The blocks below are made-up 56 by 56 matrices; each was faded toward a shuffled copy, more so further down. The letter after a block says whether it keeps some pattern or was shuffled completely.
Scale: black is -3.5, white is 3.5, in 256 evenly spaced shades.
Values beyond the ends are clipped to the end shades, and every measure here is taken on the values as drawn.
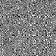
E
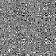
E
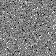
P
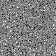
P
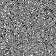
P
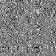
E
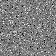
P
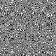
E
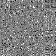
E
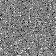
P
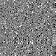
E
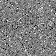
P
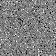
P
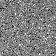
P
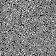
P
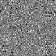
E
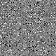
E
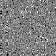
E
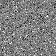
P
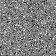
P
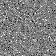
P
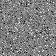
P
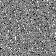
P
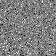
P
